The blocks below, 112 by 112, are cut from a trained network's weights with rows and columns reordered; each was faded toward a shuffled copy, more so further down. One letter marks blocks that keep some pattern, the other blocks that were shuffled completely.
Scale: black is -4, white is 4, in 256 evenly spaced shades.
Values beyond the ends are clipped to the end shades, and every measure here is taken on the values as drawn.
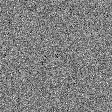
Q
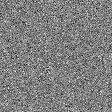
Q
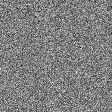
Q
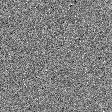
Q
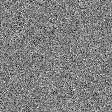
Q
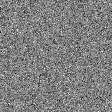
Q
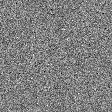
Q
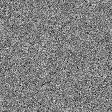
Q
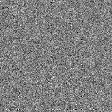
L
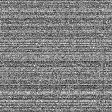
L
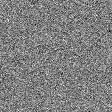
Q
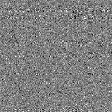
L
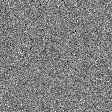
Q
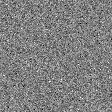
Q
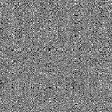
L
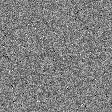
Q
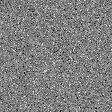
Q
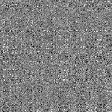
L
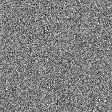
L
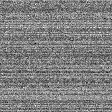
L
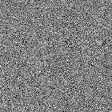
L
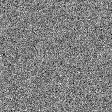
L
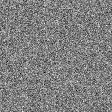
Q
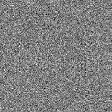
L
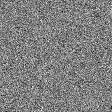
Q
